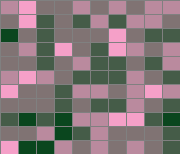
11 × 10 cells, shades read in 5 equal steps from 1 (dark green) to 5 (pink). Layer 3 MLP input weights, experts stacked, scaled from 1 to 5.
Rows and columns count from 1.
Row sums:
37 32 27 35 28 31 37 27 27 28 30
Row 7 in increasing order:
2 3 3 3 4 4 4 4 5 5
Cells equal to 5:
11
